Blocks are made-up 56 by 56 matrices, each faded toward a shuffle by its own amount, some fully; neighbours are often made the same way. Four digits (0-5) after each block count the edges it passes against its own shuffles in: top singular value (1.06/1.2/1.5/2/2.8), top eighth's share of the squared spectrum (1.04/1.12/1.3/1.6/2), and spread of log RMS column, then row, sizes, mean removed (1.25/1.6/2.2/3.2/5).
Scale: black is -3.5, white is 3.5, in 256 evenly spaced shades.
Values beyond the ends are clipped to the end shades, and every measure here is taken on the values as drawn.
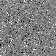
1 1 0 0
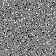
2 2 0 0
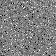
0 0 0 0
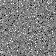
1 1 0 0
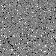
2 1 0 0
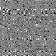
4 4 1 2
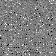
3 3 0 1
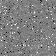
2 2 0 0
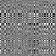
5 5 4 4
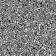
0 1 0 0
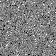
0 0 0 0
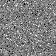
0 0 0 0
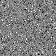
0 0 0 0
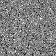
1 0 0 0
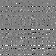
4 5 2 3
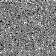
2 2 0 0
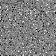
2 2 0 1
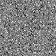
3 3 1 1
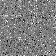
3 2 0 1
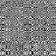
4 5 3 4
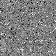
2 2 0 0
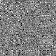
3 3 1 2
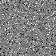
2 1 0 0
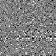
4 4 1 2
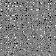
2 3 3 2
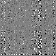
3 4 3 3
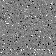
1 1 0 1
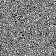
0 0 0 0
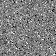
0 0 0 0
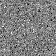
0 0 0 0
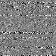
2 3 0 3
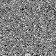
1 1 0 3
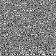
2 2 0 3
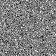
0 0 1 0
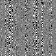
2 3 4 0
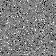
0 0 1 0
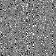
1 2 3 0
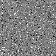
1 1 1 0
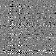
3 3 2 3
